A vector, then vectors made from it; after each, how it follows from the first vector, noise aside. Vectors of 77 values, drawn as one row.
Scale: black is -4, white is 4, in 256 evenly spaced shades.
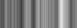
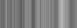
shrunk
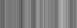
shrunk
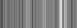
partly zeroed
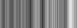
wrapped around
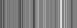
partly zeroed
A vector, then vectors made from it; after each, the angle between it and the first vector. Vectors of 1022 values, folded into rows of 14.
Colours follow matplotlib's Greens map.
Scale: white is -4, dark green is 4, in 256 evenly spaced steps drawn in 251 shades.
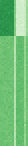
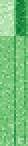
nearly opposite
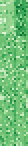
partly opposed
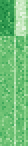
nearly parallel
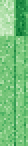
nearly opposite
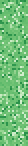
orthogonal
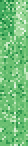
partly aligned
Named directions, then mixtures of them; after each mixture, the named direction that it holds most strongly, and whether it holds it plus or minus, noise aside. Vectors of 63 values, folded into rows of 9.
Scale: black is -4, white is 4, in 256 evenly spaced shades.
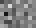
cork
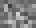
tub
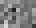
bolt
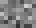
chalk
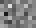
cork, plus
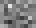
tub, minus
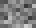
chalk, minus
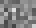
bolt, minus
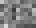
bolt, plus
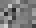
bolt, plus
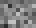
tub, plus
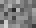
bolt, plus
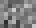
bolt, minus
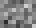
chalk, plus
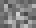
tub, plus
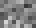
chalk, minus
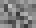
tub, minus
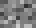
chalk, minus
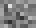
tub, minus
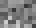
chalk, minus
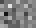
cork, plus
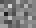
cork, plus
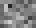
tub, plus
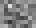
tub, minus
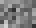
bolt, plus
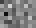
cork, plus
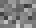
chalk, minus
